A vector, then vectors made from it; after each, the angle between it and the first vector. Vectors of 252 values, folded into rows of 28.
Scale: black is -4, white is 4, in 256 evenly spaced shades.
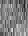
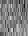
nearly parallel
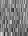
partly opposed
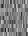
orthogonal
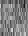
nearly parallel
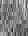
nearly opposite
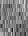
nearly opposite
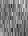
nearly opposite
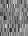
orthogonal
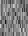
partly aligned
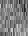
nearly parallel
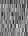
partly aligned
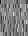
orthogonal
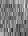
nearly opposite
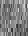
nearly opposite
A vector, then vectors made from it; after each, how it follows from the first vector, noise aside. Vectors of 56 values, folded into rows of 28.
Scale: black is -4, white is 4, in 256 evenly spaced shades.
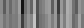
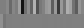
partly zeroed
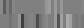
partly zeroed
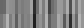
wrapped around
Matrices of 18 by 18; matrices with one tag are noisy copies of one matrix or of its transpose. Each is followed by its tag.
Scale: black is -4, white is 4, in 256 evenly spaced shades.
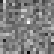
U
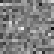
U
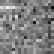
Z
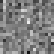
U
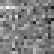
Z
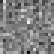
U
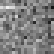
Z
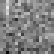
Z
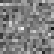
U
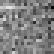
Z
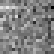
Z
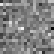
U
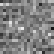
U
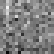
Z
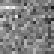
Z
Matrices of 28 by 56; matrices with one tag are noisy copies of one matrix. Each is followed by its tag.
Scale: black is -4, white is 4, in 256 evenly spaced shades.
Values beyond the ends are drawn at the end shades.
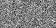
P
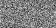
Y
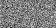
Y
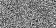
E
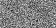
E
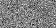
E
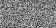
Y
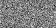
Y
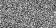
Y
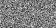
Y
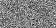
E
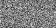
Y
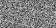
Y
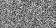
P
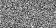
Y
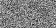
E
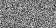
Y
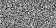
Y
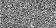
Y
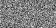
Y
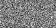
Y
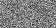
E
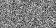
P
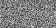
Y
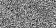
E
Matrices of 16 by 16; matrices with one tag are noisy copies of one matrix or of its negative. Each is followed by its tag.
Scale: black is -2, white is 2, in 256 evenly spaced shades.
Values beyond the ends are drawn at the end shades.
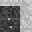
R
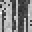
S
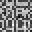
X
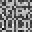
X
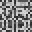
X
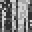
S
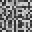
X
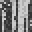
S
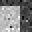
R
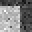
R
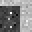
R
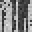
S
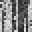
S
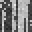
S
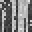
S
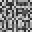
X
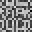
X
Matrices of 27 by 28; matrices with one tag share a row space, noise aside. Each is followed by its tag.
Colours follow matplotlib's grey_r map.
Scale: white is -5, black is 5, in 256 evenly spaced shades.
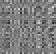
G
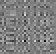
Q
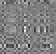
Q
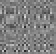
Q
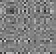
Q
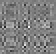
Q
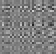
G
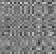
G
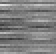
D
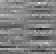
D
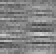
D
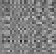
G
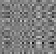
G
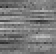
D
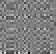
Q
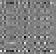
Q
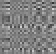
G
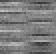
D
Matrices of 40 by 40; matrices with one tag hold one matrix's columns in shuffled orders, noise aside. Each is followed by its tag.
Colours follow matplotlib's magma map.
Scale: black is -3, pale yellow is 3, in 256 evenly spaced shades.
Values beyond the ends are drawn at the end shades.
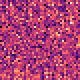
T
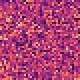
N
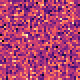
T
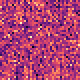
T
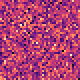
N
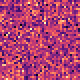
T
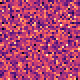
N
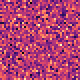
N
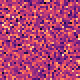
N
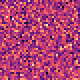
N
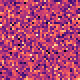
N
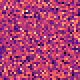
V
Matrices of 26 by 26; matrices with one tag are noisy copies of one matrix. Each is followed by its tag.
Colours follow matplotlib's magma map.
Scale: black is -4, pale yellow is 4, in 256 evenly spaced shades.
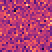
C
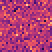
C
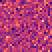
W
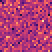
W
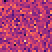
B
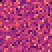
W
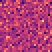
W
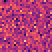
B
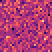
W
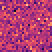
C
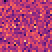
B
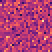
W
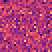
B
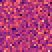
W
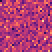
W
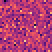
B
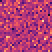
W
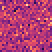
C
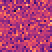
C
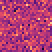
C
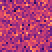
C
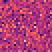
B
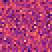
B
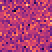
C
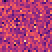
B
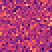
C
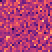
W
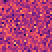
B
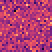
C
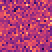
C
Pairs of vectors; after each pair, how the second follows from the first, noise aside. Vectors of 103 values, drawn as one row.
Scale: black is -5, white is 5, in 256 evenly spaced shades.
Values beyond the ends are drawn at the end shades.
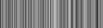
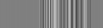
partly zeroed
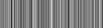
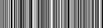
scaled up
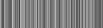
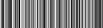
scaled up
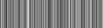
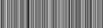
negated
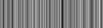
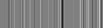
partly zeroed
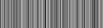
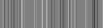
partly zeroed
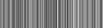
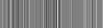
partly zeroed
